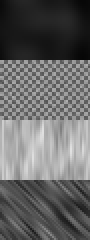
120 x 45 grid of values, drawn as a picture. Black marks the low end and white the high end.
It is made of 4 by 1 panels. Panel 1,1: very low, smooth, faint in contrast. Panel 2,1: middling, checkered, strong in contrast. Panel 3,1: high, streaked downward. Panel 4,1: low, slanting down to the right.
